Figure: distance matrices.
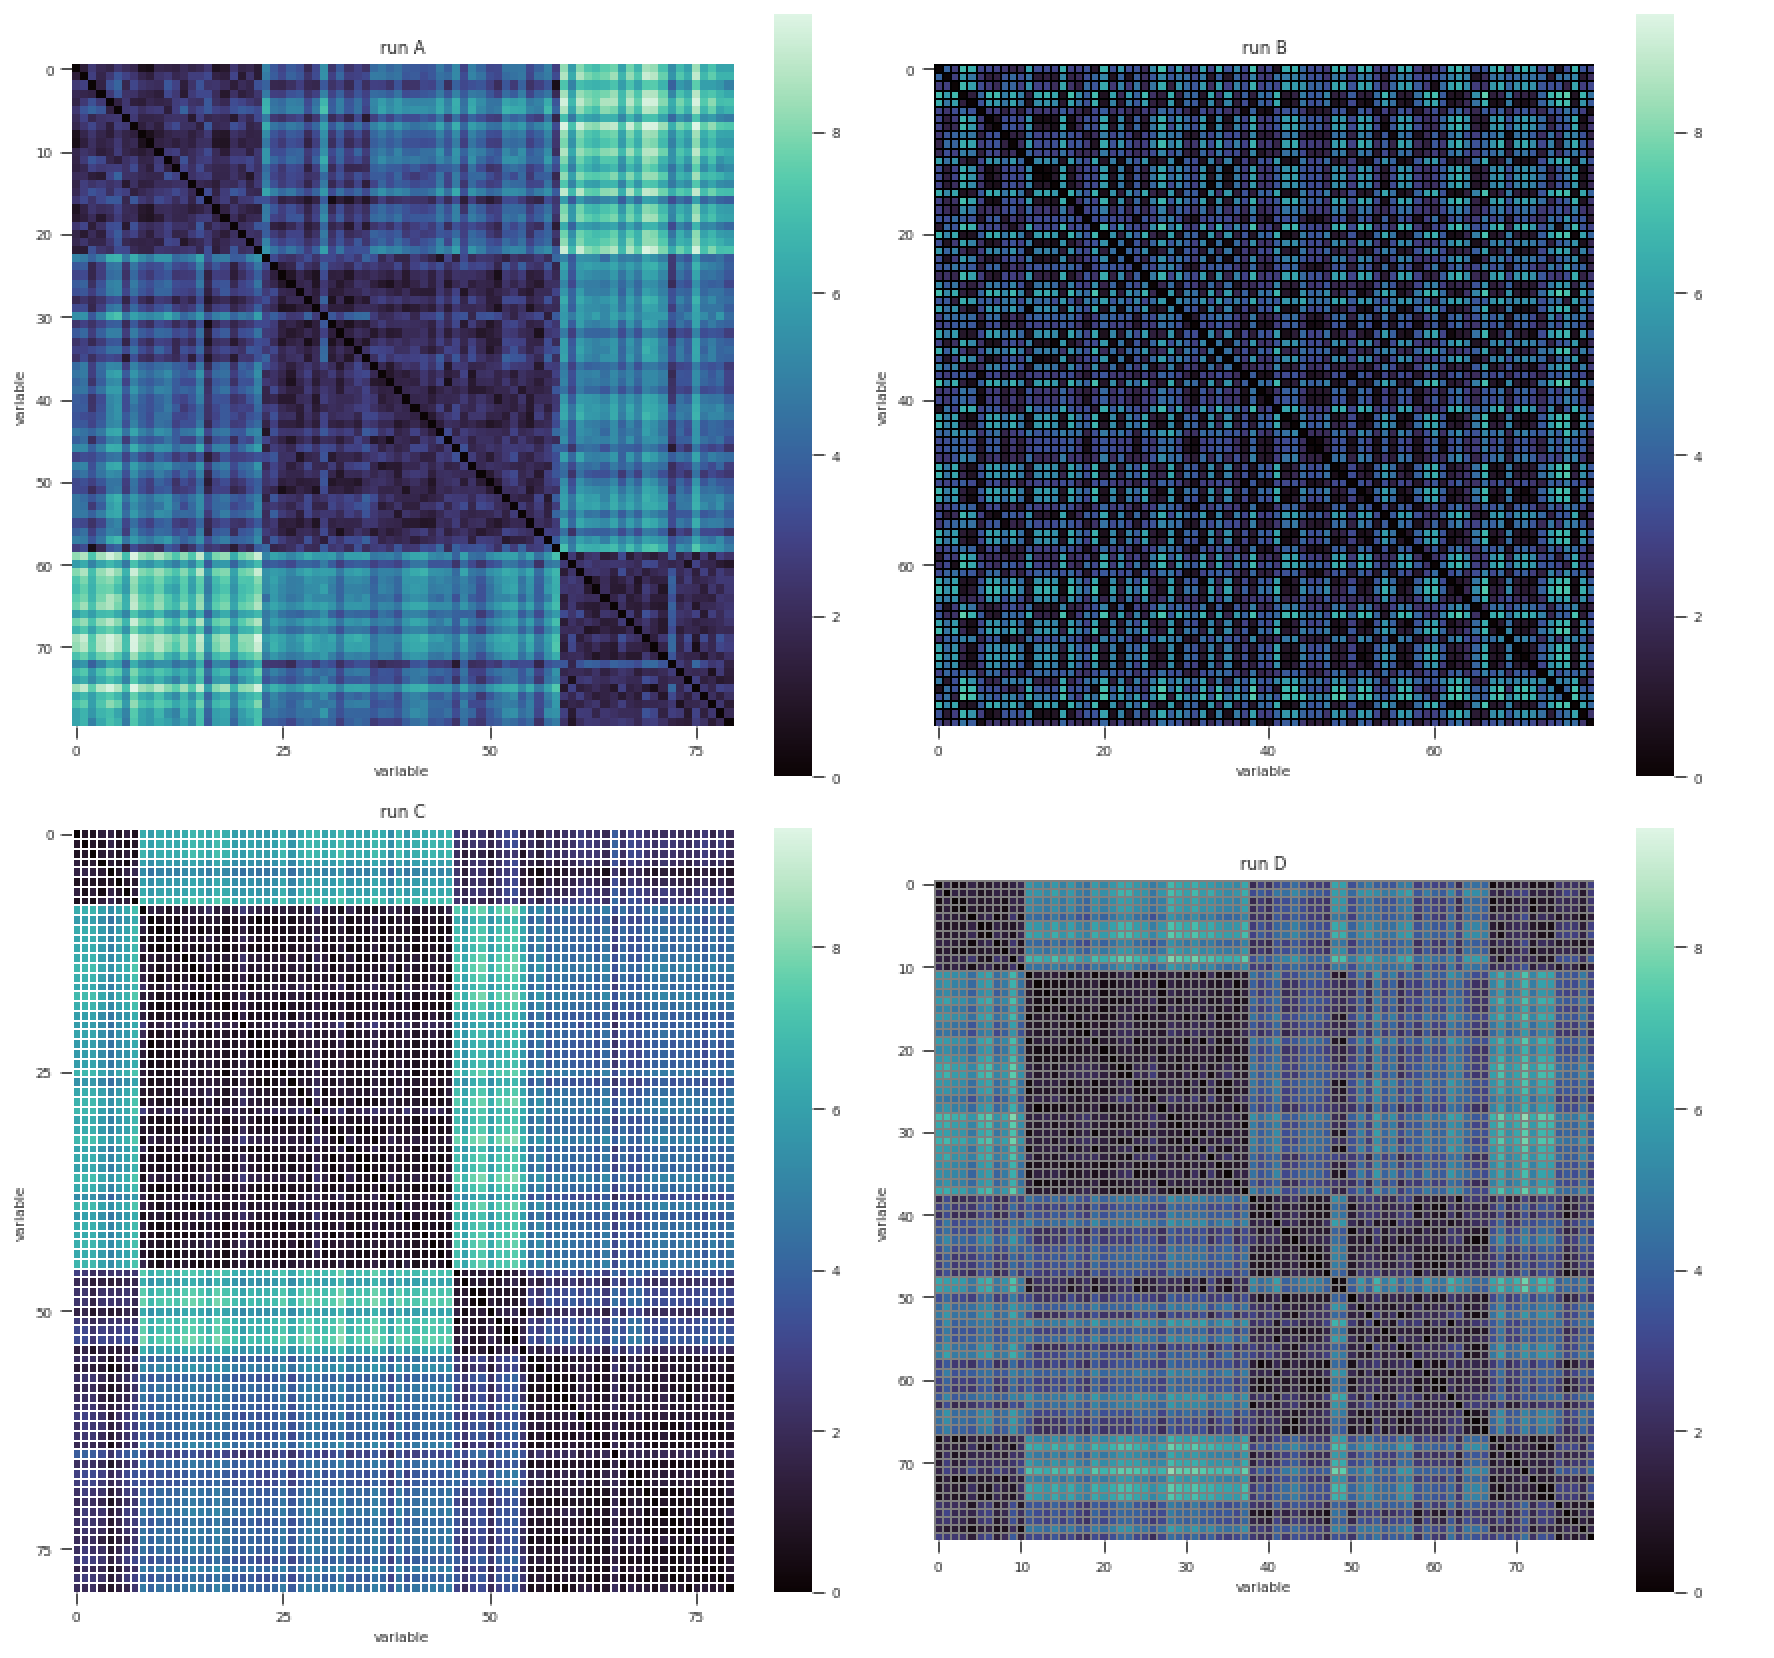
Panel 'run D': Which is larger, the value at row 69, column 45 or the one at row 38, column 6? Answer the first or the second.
the second
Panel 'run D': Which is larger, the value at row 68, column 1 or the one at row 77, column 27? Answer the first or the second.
the second
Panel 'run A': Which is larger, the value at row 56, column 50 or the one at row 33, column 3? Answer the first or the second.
the second
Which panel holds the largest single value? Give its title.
run A
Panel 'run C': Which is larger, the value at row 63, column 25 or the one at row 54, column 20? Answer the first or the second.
the second
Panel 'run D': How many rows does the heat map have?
80
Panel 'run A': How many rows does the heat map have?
80
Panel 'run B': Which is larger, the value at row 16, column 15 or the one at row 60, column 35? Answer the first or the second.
the first
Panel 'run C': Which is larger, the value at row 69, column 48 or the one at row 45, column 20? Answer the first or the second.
the first
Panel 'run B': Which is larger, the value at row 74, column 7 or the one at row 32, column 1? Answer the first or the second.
the second
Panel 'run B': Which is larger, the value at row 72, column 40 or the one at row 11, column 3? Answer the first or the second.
the first
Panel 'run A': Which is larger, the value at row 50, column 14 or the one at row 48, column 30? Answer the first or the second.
the first
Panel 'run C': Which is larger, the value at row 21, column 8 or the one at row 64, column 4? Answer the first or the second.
the first
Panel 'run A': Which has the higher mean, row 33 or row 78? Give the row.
78
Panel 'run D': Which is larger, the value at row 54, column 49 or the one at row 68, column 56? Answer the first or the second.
the second
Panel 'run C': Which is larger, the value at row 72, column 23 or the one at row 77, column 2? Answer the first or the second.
the first
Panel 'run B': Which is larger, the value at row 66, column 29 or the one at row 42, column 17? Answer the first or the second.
the first
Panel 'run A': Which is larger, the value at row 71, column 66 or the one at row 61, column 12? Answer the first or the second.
the second
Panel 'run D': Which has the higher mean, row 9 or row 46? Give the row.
9
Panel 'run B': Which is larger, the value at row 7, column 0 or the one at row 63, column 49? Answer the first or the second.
the first
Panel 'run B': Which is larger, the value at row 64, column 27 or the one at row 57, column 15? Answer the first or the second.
the first
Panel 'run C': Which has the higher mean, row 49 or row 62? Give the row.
49
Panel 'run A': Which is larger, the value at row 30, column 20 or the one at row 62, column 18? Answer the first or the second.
the second
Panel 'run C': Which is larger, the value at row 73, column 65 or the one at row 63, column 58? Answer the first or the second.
the first
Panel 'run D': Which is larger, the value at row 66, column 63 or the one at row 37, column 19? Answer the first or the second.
the first
